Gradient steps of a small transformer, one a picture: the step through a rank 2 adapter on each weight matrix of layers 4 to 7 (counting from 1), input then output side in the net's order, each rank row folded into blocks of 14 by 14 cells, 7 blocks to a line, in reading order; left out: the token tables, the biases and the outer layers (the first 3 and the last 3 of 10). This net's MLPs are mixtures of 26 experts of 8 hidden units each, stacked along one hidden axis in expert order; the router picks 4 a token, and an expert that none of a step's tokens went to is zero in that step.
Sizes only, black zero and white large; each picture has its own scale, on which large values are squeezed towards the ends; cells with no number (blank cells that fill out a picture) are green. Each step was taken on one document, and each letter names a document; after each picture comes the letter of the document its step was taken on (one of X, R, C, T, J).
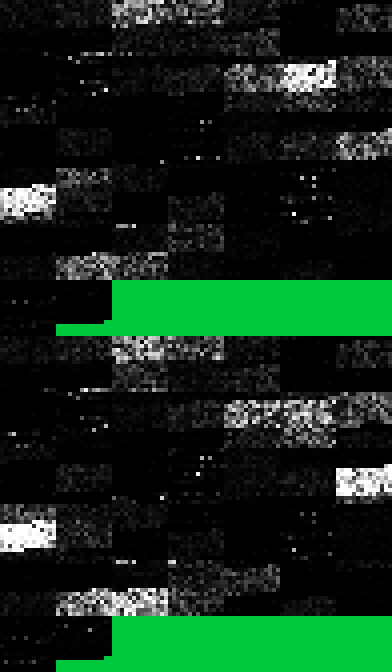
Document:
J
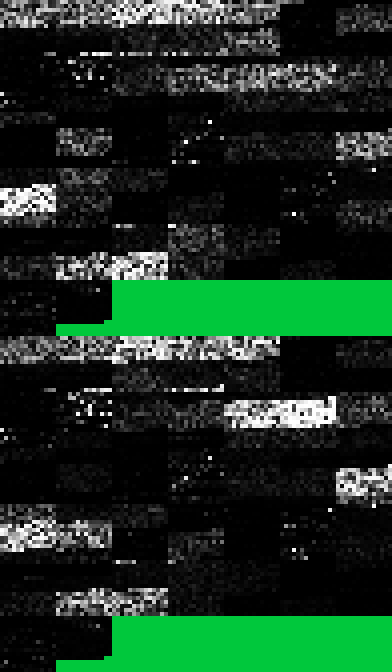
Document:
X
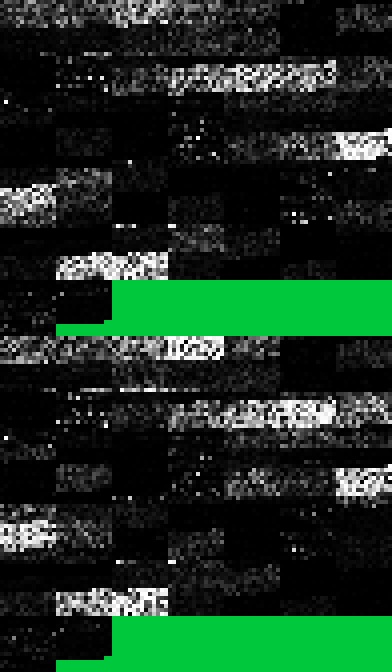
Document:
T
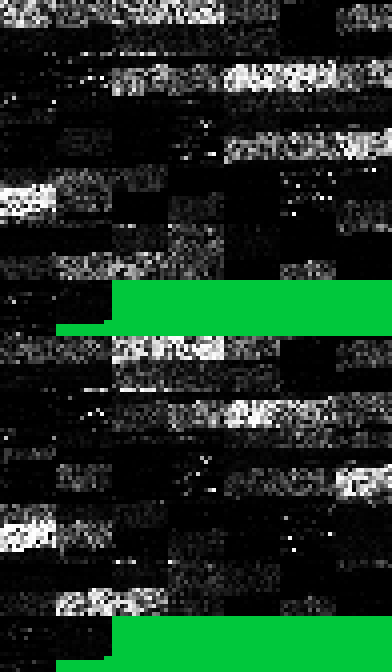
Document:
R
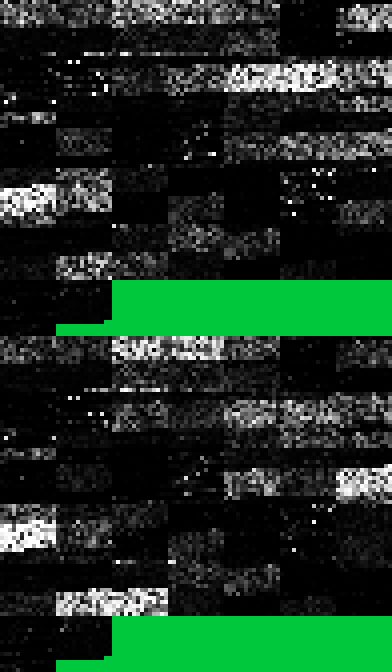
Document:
R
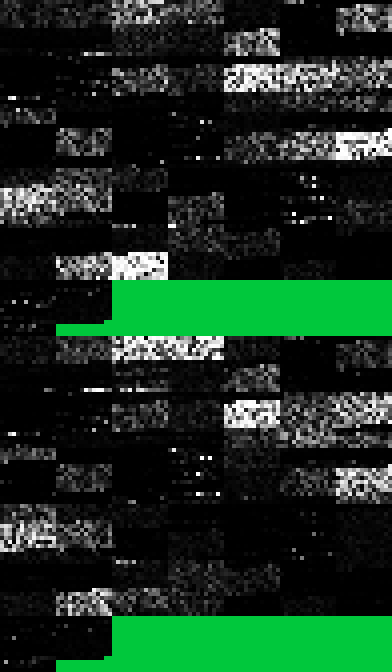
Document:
J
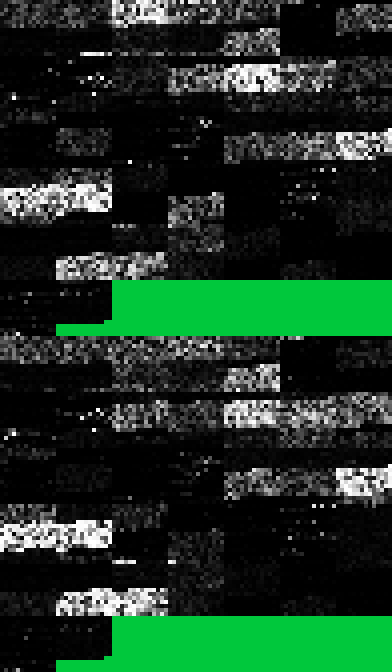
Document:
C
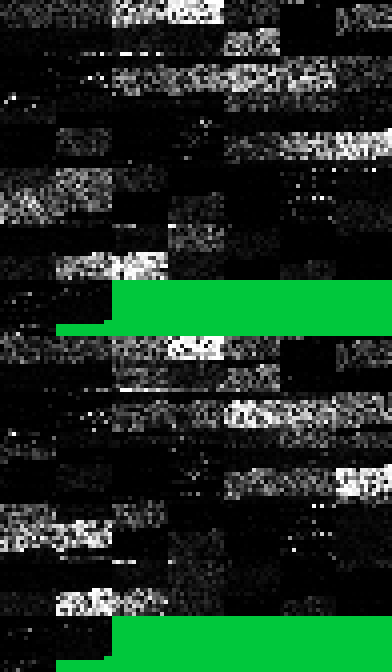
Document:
C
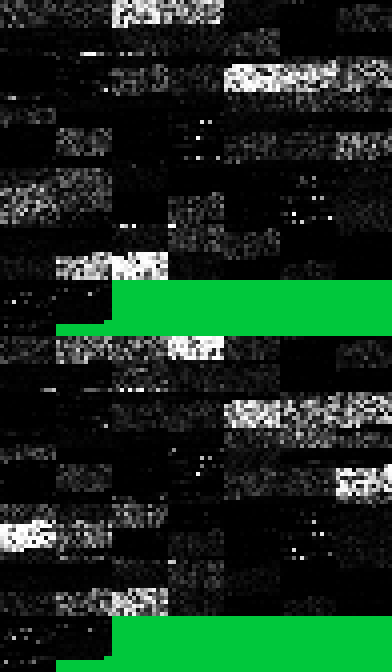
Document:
J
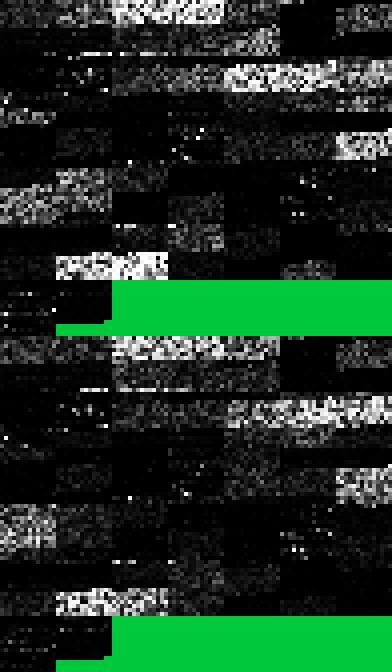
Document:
T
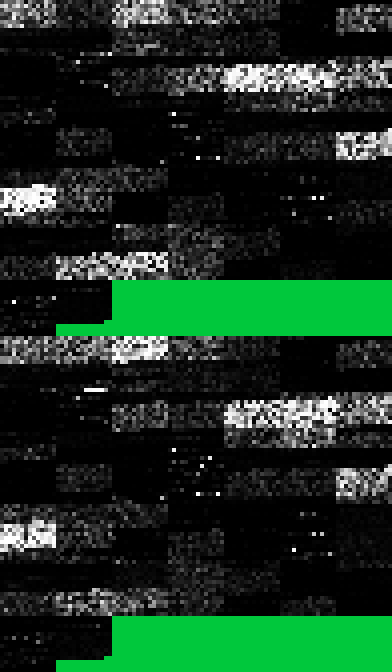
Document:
J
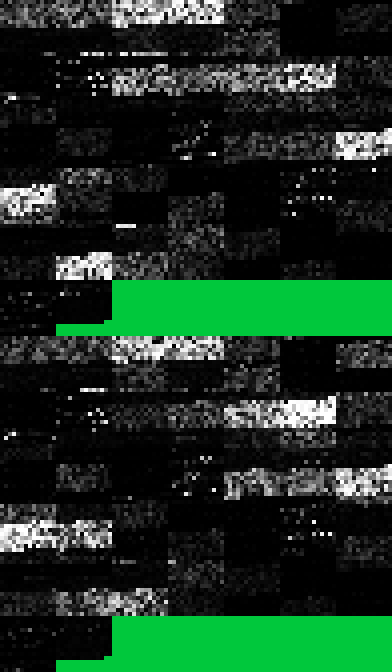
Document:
R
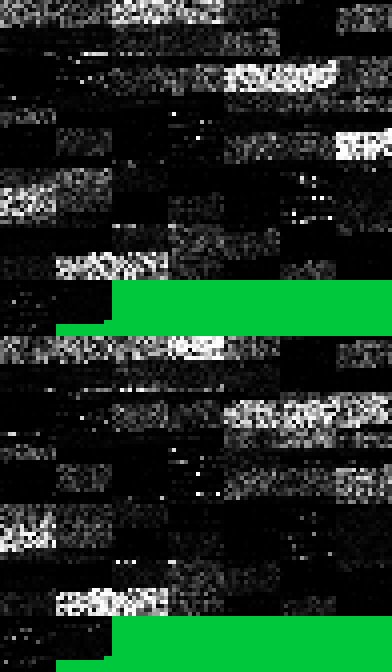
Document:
J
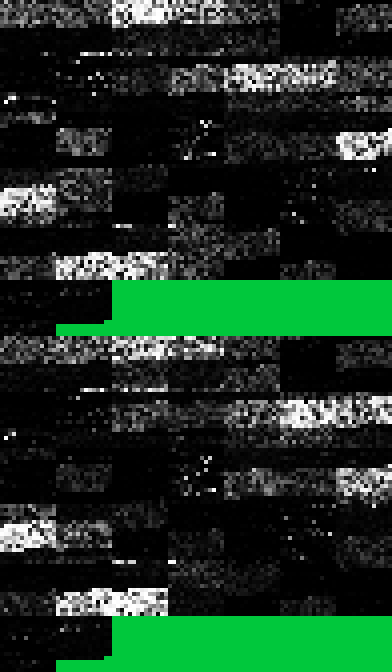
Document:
R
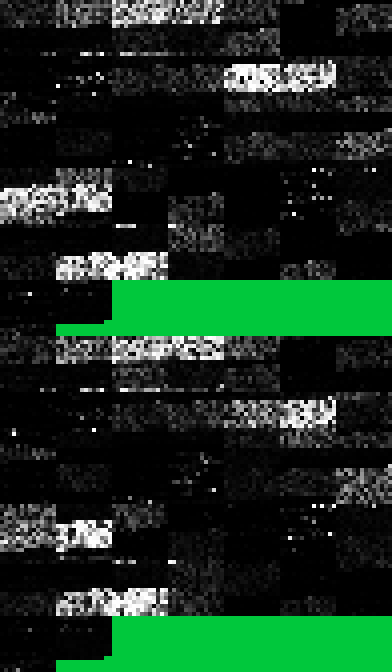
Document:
C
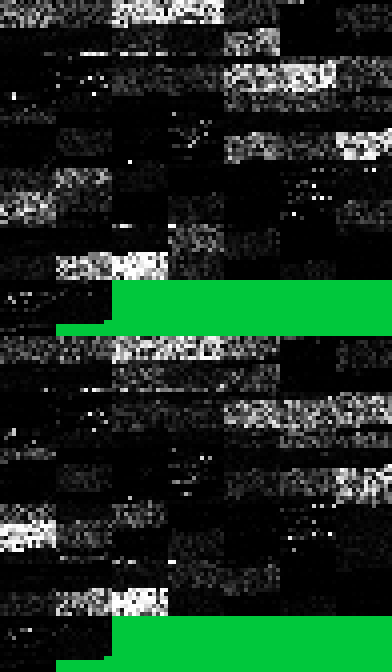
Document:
C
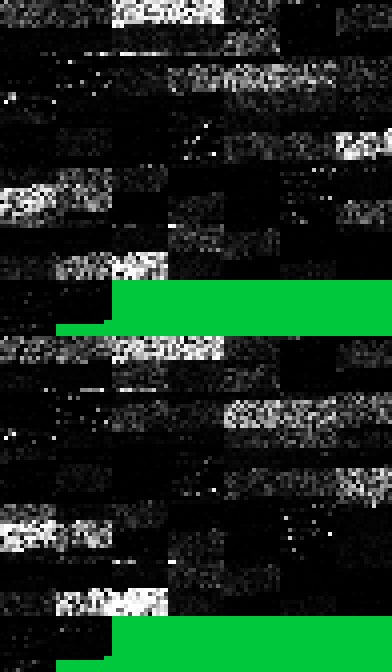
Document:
R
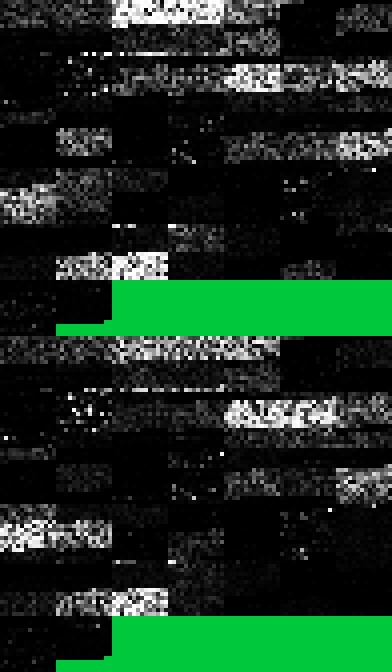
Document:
X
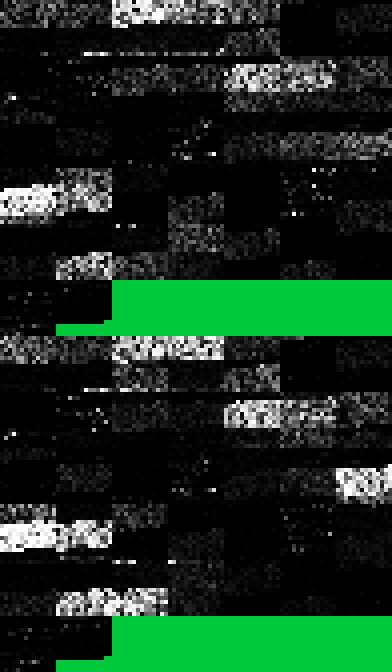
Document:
C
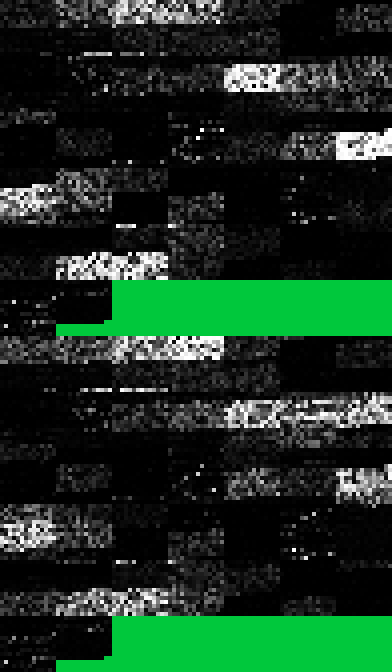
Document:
T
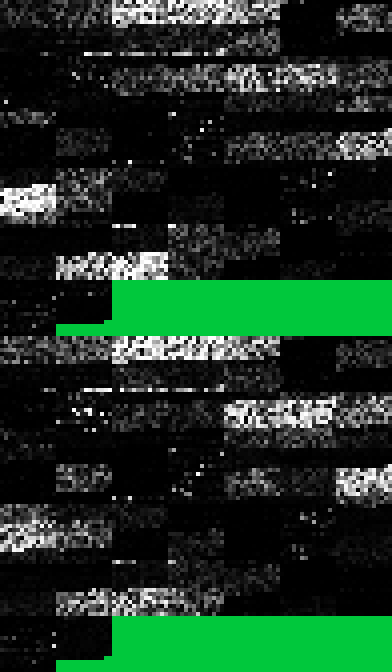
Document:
T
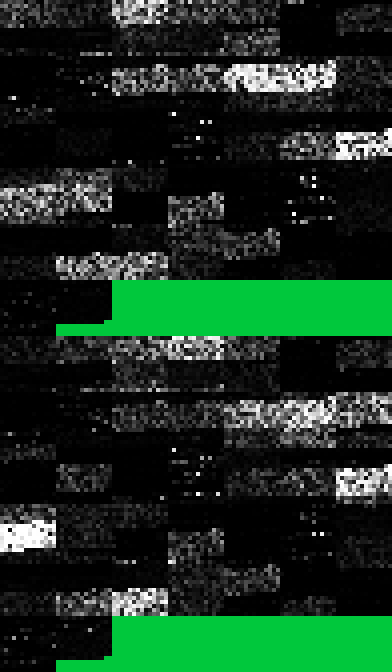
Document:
J
